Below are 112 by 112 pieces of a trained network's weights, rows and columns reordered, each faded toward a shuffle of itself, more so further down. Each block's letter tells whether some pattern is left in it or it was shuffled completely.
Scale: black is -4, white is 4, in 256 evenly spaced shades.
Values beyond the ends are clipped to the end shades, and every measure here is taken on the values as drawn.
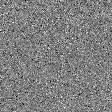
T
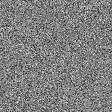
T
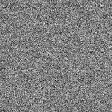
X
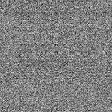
X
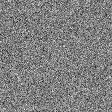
T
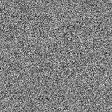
X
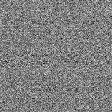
X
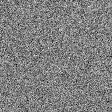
T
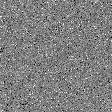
T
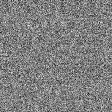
X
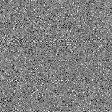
X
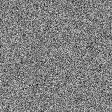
T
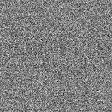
X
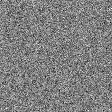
T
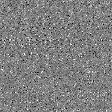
X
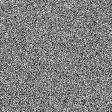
X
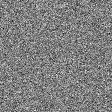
T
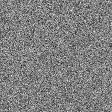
T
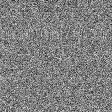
X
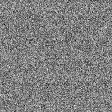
X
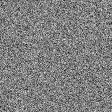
T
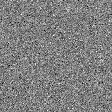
X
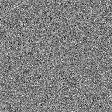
X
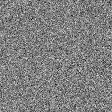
X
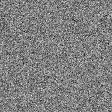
T
